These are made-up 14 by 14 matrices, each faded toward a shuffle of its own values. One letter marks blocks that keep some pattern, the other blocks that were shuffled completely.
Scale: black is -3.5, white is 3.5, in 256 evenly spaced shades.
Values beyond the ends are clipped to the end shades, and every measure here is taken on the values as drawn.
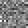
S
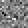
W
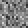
S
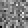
W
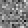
W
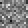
W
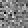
W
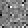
S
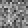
W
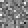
W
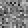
W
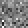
S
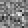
S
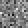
W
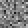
W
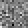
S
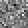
W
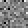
S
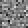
W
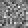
W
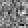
S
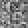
S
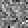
W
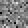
W
